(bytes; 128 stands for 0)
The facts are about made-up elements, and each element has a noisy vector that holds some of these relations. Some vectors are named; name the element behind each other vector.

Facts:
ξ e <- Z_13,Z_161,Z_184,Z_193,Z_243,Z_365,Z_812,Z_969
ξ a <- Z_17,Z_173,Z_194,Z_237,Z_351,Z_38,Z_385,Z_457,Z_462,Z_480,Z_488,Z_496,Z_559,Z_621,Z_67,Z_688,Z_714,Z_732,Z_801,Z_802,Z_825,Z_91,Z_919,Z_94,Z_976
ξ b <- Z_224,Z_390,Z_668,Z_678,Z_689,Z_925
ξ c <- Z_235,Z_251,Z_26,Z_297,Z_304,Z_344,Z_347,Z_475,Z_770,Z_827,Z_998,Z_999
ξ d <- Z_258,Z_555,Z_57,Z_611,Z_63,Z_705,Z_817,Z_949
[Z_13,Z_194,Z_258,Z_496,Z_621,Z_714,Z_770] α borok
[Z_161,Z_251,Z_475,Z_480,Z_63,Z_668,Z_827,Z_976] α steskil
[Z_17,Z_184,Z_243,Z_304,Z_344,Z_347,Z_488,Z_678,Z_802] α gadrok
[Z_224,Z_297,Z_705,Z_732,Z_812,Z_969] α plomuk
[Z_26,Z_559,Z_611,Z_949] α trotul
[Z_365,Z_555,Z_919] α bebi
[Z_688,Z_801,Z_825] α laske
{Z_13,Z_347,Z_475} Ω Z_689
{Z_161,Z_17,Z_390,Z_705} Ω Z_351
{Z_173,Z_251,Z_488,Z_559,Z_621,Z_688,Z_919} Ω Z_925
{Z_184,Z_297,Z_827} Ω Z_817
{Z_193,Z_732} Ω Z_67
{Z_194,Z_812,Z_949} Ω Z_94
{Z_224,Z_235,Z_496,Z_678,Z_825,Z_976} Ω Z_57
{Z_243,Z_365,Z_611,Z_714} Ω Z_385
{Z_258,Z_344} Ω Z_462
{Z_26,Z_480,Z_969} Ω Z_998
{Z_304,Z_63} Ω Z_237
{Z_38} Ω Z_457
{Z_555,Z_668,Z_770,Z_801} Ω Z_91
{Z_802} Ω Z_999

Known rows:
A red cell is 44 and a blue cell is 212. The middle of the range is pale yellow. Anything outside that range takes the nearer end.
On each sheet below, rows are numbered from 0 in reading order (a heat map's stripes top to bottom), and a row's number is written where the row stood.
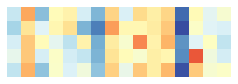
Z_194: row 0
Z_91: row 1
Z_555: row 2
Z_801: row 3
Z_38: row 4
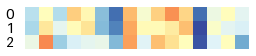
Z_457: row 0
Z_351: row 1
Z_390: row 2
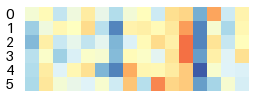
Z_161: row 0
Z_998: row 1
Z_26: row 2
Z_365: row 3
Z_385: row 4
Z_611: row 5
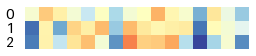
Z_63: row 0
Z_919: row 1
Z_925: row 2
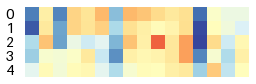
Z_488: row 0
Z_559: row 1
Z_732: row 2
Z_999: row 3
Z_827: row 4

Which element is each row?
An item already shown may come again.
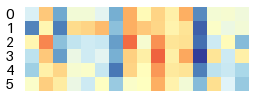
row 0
Z_17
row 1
Z_488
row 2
Z_678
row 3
Z_732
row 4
Z_817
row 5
Z_63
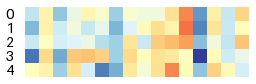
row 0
Z_193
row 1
Z_26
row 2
Z_235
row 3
Z_621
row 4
Z_976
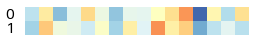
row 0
Z_13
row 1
Z_949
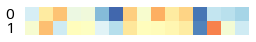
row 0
Z_57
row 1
Z_480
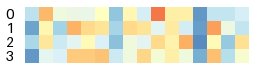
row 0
Z_258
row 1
Z_688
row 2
Z_770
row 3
Z_251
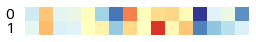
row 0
Z_689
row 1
Z_705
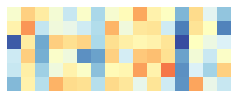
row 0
Z_63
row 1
Z_668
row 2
Z_559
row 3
Z_496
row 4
Z_297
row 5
Z_688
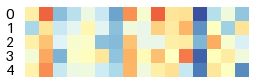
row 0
Z_224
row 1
Z_770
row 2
Z_825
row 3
Z_802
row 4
Z_668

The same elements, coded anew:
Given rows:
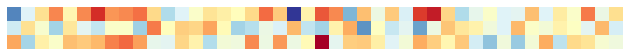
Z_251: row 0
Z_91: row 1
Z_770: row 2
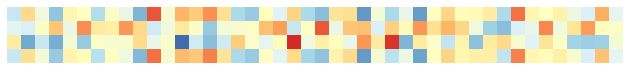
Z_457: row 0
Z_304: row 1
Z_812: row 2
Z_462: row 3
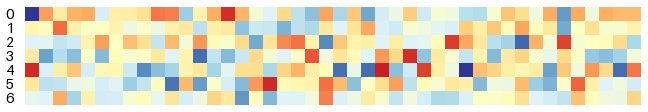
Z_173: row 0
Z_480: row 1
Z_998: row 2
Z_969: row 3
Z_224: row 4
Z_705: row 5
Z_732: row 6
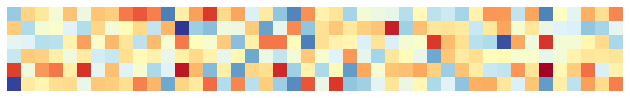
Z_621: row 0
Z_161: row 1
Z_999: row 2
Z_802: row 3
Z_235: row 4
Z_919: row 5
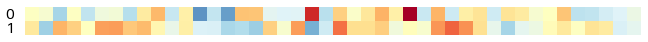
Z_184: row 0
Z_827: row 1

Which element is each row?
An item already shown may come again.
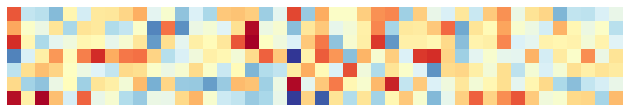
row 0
Z_13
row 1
Z_63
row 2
Z_258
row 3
Z_251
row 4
Z_17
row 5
Z_365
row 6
Z_976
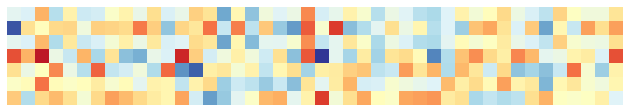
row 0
Z_732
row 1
Z_919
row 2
Z_732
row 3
Z_825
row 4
Z_668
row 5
Z_480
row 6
Z_26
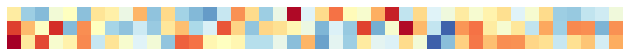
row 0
Z_365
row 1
Z_678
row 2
Z_496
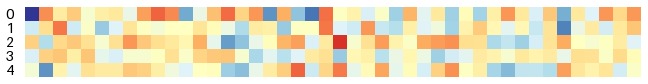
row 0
Z_488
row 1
Z_801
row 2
Z_26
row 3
Z_38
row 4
Z_297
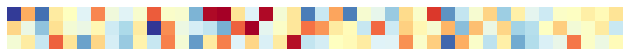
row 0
Z_925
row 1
Z_555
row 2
Z_390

